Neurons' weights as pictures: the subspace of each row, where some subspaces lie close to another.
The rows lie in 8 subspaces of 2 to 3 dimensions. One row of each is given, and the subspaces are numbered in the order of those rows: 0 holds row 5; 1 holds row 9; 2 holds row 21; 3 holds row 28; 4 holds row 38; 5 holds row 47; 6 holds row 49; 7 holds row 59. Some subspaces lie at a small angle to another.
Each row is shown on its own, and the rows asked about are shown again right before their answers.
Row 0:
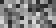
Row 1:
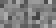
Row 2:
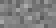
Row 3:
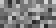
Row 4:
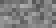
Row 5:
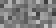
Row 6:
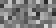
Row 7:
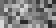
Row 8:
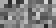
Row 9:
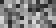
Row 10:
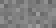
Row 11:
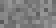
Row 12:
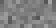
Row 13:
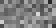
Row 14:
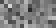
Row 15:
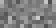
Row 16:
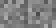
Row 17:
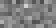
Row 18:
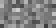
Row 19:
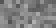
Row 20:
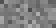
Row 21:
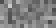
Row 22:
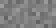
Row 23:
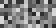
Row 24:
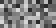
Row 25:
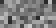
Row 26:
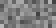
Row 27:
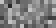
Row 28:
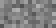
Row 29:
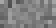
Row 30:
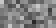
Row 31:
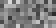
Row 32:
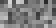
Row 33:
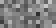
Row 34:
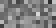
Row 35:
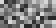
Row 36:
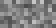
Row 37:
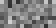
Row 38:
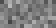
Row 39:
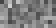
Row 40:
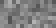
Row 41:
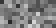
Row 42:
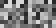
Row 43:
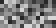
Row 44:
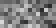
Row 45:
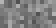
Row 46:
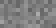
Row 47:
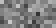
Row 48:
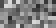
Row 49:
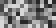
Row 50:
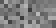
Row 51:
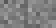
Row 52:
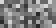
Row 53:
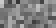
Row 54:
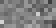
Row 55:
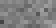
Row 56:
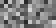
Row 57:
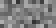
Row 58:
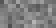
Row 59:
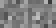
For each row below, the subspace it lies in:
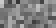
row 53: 1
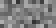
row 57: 3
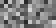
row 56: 2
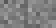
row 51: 4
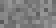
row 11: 6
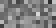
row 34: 6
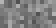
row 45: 1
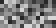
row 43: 7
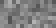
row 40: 5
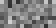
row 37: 4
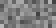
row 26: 6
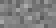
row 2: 3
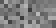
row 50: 4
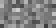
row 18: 3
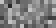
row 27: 2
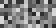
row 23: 0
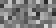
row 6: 0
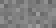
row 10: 0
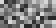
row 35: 7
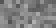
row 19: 5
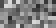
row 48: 5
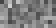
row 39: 2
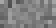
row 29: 2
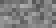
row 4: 3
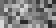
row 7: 6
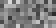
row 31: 5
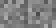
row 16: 4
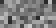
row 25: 7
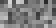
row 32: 2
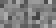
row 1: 7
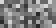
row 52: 1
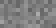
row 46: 5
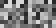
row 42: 4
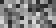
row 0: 1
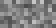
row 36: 3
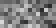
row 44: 6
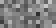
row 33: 1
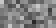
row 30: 3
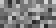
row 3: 0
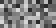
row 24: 1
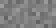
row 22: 0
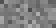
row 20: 0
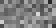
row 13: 6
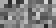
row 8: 4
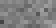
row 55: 6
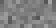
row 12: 7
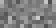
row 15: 7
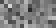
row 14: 2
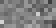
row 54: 6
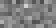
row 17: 3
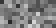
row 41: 5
